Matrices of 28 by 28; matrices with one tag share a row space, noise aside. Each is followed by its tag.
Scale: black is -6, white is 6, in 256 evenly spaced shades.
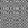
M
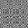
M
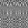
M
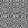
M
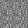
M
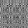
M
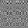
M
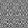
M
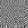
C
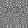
M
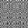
M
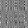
C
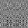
M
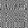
C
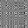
C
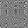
C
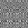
M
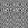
M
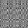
M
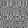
M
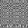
M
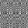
M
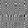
C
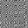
C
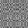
M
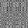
M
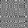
C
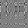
C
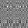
M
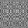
M
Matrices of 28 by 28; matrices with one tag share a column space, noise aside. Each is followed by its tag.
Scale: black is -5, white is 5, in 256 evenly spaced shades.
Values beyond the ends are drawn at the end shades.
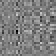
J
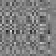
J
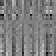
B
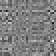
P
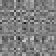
P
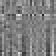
B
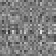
J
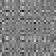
P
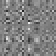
P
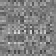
J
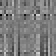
B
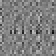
J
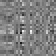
J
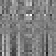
B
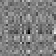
J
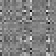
P
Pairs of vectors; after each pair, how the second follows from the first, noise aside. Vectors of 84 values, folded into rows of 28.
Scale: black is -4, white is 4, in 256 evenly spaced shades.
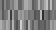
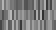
sign-scrambled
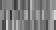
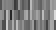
copied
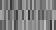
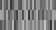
copied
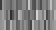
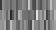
copied
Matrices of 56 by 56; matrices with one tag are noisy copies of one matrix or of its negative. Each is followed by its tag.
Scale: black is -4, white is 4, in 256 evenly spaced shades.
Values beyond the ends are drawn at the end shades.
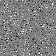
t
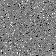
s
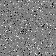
t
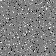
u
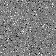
t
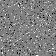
s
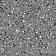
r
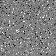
r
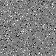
t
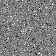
t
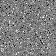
r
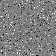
s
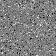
s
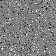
u
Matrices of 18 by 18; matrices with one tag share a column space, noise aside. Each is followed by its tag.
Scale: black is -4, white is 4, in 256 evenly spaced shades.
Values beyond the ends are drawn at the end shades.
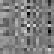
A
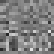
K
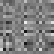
K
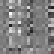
A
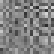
A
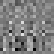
K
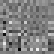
K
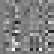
K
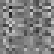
A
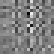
A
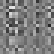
A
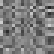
A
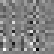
K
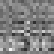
K
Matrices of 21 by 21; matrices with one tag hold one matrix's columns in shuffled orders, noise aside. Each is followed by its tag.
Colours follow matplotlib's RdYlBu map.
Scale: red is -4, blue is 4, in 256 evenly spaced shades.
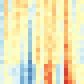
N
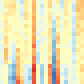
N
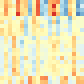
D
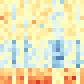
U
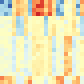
D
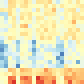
U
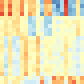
D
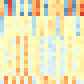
D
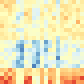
U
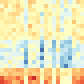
U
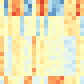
D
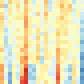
N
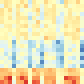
U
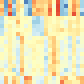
D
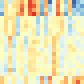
D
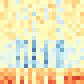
U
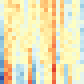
N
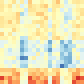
U
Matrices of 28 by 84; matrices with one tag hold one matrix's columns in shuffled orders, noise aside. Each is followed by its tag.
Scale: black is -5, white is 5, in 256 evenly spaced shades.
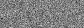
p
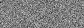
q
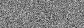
p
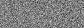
q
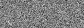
q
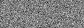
q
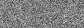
q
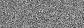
p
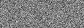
q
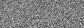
q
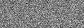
q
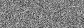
p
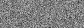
p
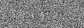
p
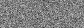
p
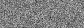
p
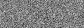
p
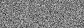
q
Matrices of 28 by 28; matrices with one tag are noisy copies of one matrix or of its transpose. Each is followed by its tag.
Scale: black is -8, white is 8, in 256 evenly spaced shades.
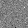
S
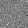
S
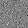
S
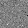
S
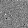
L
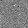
L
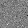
S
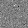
L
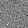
S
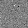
L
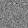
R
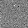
L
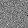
S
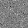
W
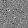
W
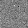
L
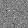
W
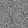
W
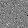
S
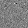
R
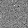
L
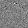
R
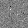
W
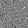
S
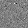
R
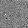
L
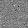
L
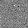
L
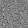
R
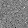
S
